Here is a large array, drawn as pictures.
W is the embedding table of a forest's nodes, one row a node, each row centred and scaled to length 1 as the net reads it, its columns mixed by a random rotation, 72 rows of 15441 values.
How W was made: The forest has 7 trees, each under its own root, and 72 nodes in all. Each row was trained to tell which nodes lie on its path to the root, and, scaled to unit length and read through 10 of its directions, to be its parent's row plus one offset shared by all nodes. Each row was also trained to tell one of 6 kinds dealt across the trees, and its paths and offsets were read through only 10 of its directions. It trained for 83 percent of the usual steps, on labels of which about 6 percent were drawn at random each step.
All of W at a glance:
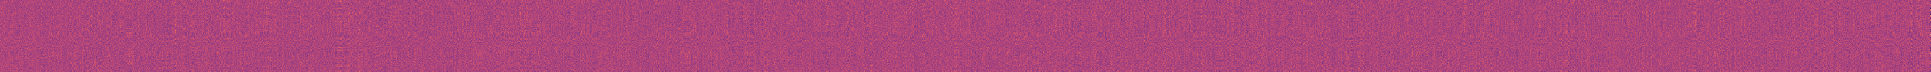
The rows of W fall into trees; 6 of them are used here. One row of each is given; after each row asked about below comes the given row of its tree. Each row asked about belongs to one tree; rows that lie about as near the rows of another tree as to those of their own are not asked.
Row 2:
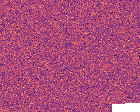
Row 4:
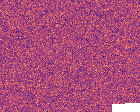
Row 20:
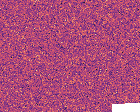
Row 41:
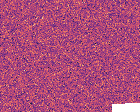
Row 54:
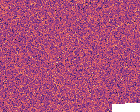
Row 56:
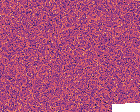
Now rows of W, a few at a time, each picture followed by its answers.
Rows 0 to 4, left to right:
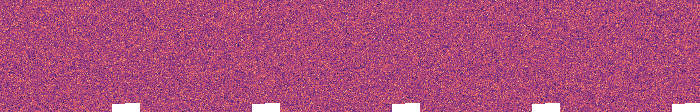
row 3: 54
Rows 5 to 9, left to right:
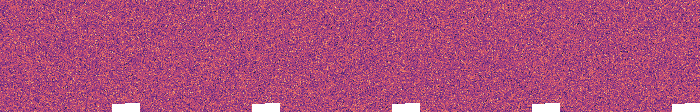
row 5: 20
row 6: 41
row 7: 20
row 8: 20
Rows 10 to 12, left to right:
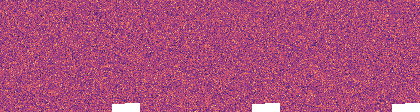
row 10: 4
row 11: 20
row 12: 20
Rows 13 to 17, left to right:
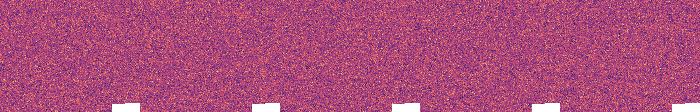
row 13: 20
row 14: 20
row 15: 56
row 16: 41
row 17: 56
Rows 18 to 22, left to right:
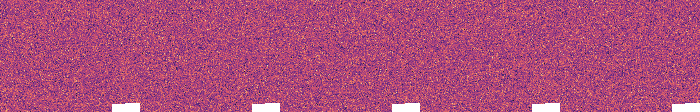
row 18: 20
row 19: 56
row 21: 2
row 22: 20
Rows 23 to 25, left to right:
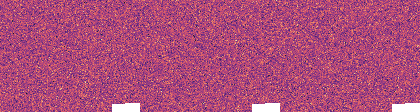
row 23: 2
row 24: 20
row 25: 2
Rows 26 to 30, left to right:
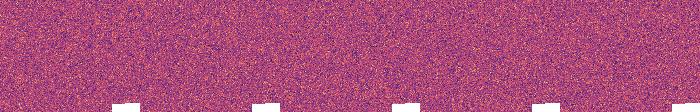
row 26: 56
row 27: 2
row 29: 2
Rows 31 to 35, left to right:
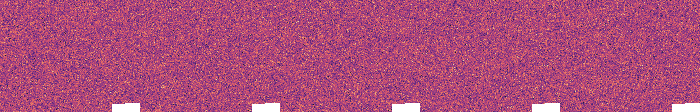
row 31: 2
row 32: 56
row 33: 56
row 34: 56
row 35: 41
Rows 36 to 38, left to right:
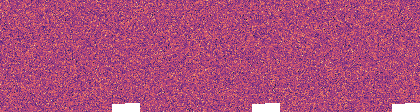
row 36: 4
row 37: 54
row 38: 2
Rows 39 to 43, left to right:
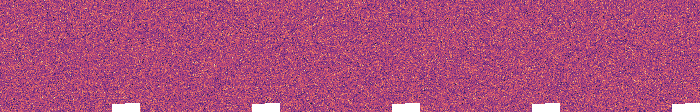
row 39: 2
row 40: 4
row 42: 2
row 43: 20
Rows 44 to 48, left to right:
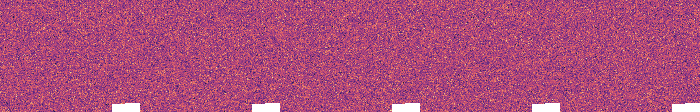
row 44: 2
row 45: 41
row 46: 56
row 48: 54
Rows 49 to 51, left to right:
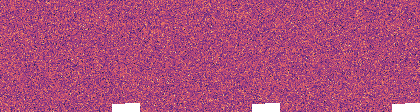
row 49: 56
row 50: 20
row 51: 41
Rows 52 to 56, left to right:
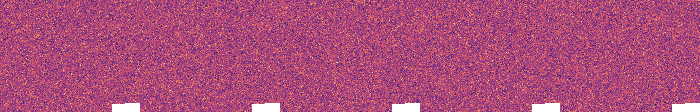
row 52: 41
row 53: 41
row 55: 41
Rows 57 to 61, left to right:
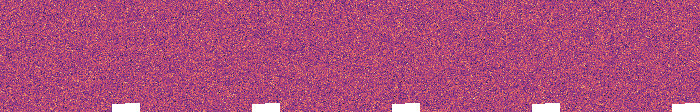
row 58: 54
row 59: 56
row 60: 2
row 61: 56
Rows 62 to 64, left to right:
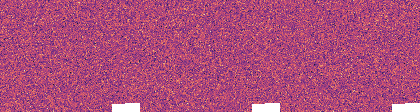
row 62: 41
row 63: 41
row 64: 56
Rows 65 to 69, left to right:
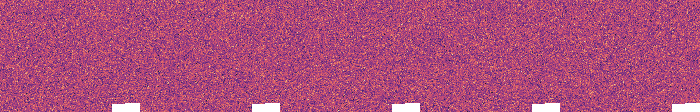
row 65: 2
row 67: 41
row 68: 4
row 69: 20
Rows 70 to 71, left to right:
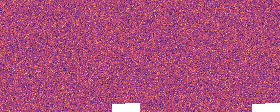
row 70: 2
